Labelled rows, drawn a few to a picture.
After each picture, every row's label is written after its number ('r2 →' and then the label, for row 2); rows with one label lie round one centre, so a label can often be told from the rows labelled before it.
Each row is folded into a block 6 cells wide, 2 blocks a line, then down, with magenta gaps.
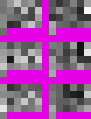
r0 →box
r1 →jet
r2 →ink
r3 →jet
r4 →ink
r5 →jet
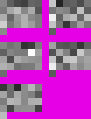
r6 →ink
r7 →ink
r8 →ink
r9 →ink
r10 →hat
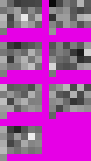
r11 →ink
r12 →hat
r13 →ink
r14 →jet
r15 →ink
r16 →box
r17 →ink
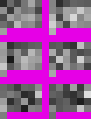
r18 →hat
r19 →ink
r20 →ink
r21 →hat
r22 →jet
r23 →jet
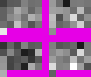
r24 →hat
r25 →ink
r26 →jet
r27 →ink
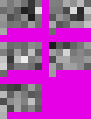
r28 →jet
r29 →box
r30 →ink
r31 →hat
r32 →hat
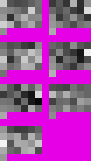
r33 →ink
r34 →jet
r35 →ink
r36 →jet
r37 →jet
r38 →hat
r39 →ink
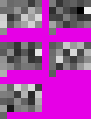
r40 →ink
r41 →jet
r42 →jet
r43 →box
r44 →box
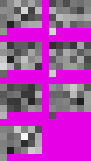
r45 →box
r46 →hat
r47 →ink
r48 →hat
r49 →jet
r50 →box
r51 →box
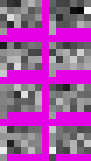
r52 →hat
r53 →jet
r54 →hat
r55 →ink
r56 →box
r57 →hat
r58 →ink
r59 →ink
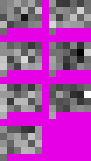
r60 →box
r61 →ink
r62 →ink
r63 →jet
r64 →ink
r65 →jet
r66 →ink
